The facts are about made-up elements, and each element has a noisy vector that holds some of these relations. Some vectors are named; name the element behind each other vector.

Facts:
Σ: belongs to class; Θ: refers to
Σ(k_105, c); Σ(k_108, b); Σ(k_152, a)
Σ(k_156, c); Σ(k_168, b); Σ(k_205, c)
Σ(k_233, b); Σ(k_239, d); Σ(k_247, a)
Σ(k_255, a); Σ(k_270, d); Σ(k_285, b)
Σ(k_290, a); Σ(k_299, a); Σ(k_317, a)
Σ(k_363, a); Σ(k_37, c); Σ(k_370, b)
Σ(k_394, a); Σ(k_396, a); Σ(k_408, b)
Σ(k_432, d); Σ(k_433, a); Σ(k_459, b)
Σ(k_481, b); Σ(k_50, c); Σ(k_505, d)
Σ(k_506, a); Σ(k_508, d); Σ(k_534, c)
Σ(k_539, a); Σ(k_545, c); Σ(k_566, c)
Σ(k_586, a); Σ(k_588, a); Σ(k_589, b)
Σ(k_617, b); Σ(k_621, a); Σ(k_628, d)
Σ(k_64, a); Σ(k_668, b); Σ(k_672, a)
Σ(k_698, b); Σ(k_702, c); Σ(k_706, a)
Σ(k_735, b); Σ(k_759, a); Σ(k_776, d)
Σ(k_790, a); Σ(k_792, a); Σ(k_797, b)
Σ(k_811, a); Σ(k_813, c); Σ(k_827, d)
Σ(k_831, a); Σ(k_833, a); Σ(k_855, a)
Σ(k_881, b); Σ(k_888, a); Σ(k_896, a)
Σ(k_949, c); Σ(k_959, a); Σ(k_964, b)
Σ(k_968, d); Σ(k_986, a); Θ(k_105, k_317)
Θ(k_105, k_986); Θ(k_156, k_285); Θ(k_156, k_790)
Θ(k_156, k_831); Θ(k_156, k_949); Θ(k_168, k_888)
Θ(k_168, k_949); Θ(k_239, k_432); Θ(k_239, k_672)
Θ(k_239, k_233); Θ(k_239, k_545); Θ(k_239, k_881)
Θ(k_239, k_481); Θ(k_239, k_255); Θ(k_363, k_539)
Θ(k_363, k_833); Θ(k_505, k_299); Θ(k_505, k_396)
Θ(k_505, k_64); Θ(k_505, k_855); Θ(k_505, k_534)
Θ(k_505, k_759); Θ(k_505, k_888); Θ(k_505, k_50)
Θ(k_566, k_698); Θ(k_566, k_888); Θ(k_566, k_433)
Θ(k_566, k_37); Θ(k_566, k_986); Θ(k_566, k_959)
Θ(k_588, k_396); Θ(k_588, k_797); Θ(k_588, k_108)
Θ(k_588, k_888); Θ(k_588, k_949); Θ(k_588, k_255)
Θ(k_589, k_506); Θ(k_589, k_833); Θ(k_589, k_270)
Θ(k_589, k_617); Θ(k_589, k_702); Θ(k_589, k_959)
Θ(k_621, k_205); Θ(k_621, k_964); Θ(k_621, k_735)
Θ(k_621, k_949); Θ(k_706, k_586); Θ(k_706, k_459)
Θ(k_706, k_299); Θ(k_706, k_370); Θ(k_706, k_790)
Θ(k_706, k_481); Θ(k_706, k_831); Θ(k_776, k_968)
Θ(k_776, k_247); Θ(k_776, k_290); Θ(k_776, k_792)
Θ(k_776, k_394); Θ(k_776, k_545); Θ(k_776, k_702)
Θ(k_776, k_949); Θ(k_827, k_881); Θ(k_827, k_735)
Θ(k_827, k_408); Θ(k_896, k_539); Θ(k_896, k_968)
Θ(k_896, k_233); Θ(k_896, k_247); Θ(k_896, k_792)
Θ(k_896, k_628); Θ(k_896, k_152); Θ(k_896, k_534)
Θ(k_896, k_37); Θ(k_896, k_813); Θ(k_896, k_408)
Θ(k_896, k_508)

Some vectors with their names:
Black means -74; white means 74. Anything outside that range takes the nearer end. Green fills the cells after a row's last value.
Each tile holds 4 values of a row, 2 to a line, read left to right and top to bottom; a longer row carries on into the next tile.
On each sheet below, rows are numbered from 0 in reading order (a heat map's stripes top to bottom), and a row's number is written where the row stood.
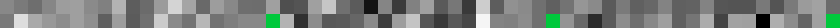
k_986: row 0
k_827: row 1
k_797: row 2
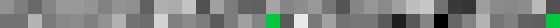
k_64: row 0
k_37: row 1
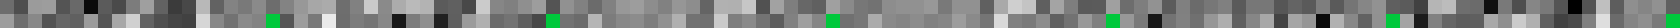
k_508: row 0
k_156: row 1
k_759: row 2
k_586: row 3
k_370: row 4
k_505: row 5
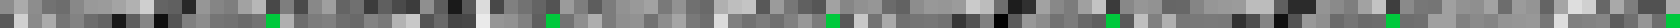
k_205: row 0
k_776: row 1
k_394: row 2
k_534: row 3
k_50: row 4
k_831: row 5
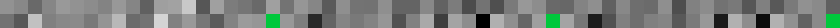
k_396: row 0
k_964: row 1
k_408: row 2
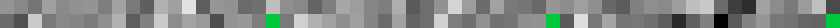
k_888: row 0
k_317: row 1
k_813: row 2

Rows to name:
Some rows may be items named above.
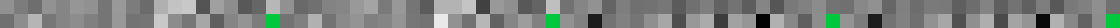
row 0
k_433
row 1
k_959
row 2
k_285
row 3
k_285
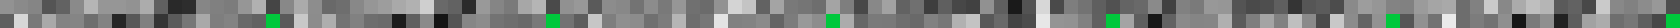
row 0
k_702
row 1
k_205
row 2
k_255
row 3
k_776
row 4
k_589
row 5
k_156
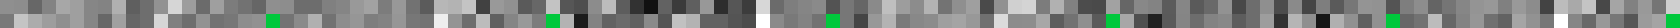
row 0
k_317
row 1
k_959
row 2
k_239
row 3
k_706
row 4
k_881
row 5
k_833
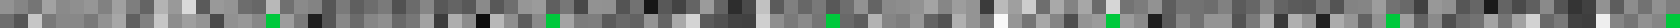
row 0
k_888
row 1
k_233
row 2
k_968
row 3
k_363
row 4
k_698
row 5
k_270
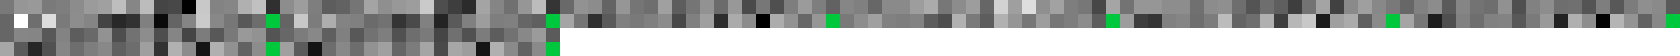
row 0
k_105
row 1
k_545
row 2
k_735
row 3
k_896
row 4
k_168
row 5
k_408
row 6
k_881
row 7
k_481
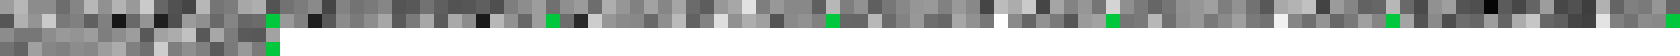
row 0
k_949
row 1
k_617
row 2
k_588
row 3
k_833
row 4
k_506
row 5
k_432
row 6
k_299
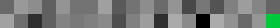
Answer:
k_735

